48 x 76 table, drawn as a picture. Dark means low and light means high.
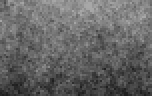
No regular stripes run through it. No single row or column stands out from its neighbours. The field climbs toward the top.
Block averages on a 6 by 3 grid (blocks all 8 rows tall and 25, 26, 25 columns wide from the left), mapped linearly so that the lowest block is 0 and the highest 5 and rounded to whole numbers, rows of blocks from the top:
4 5 4 | 3 4 4 | 3 3 3 | 2 2 2 | 2 1 1 | 0 0 0
